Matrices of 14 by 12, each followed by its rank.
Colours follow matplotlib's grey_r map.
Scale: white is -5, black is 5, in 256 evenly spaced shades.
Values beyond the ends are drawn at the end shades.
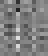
two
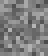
full rank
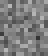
full rank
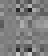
two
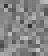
full rank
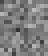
full rank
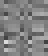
two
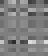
one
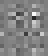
two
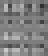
two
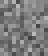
full rank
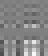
one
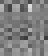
two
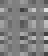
one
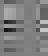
one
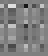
one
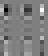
one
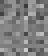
two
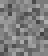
full rank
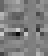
two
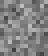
full rank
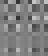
one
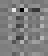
two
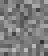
full rank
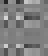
one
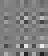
one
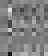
two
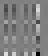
one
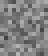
full rank
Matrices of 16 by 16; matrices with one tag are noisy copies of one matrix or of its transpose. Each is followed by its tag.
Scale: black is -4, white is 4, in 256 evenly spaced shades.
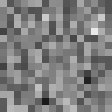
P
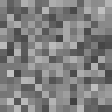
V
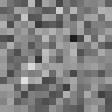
V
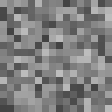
P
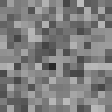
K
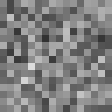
V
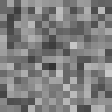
K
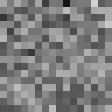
P
